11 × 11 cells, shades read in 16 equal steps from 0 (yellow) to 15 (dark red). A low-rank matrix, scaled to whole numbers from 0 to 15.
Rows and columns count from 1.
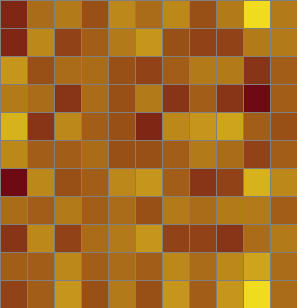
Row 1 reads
13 8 7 10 6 8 6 10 7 0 7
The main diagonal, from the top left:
13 6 8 8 10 10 9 8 12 4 8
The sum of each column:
102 92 92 97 89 93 90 97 90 76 89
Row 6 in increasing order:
6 7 8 8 9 9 9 9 10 10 11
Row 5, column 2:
12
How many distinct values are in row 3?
7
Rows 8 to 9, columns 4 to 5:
9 8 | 8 7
